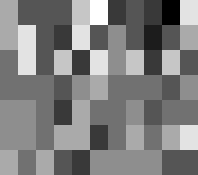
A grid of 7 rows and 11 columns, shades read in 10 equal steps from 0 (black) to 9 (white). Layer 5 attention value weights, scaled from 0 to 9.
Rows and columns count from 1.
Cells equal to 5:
13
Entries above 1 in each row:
10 10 11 11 11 11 11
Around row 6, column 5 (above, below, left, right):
6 2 6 2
